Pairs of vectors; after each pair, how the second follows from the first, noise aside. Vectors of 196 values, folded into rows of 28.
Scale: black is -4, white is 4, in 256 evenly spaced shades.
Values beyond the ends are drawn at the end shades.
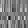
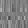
shrunk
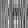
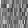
shuffled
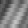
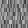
shuffled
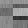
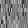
shuffled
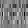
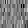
shuffled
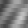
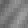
shrunk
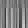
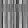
wrapped around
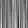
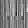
wrapped around
